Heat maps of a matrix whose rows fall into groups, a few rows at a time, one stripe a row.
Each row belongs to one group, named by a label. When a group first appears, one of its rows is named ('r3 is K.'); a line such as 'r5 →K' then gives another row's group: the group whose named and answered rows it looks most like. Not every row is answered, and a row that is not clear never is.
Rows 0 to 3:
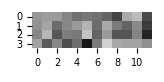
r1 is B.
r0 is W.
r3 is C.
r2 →B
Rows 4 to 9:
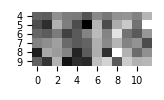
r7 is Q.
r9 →C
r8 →Q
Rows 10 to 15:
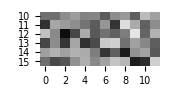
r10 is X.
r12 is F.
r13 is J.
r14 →W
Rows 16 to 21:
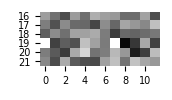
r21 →C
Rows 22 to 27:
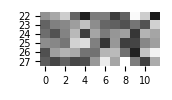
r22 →W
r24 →X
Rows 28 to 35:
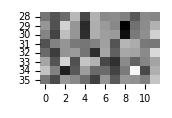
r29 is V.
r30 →V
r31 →Q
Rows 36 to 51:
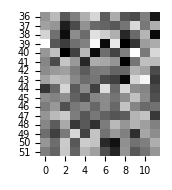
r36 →B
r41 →V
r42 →W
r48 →C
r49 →X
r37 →F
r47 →W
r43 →W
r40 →F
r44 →Q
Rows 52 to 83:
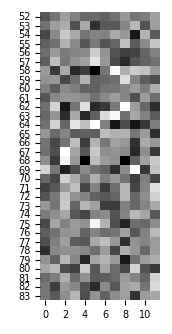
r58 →C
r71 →X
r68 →V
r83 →X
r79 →V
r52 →X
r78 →Q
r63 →J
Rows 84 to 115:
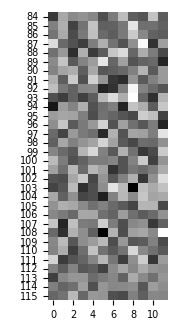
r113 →Q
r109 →B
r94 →Q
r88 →J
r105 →W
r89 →B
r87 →F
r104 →C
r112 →C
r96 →B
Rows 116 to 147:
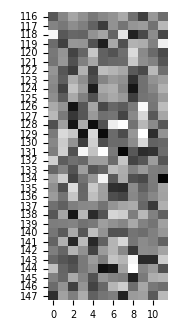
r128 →J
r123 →V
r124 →V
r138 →J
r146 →J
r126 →F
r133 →J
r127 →F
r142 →V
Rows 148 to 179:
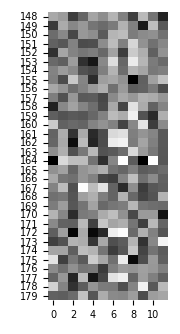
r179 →X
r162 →J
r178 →F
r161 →J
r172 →J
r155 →V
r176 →C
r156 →B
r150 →J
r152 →Q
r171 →X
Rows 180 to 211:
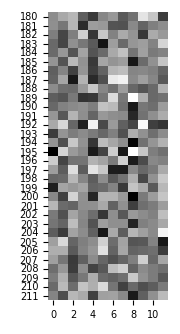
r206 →B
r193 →Q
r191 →V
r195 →Q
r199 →Q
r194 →V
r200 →V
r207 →F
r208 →J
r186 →J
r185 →V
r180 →W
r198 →X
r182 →X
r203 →V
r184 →J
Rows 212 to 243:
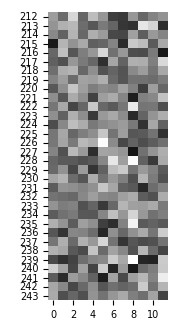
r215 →Q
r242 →F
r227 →V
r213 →W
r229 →J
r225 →B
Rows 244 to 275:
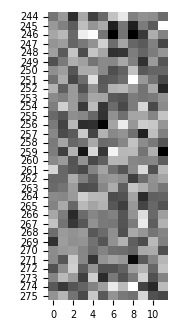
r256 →C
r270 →W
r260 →J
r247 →B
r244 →J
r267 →F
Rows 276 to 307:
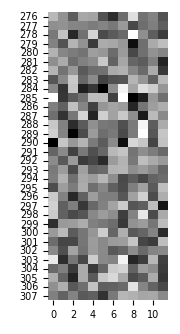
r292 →C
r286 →V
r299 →Q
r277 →B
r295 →Q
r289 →F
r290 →Q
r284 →C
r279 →V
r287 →X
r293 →J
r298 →F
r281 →B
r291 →J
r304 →J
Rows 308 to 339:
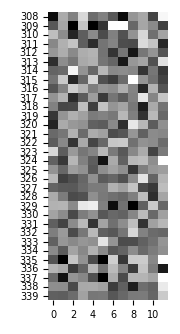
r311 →W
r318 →X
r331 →X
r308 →Q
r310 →F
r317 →F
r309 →J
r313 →Q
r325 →V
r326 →F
